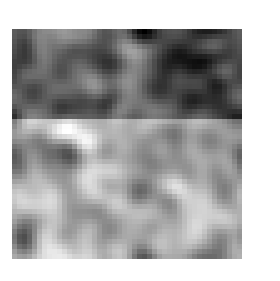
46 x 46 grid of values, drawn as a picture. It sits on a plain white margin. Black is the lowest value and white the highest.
Stripes: none. Roughest part: middle left. Seam: horizontal, 40% of the way down, the bottom part higher. Average level on the scale: 50%. Ninth with the lowest average: top right. Lone odd cells: none.
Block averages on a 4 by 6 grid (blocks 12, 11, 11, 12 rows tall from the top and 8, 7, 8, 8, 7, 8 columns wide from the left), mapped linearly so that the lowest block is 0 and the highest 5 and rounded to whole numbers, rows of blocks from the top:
2 2 2 1 0 1 / 3 3 3 3 2 2 / 4 4 5 3 4 4 / 4 5 4 4 5 4
